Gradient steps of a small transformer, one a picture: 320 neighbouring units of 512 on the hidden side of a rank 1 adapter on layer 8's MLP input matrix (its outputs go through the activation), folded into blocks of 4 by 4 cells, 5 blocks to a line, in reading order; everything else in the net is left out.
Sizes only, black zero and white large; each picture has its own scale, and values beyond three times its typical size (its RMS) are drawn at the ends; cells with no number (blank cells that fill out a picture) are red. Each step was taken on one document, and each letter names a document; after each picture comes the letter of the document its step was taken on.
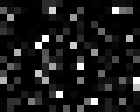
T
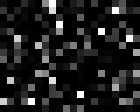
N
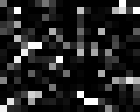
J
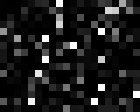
N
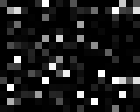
J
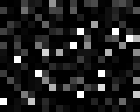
N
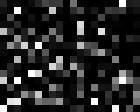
J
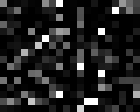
T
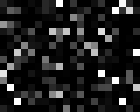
T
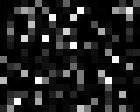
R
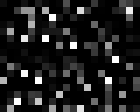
R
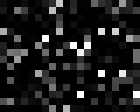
N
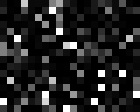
N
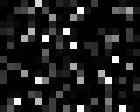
R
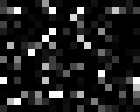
T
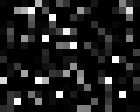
R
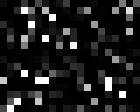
R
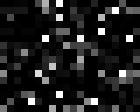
T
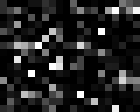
J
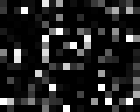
N
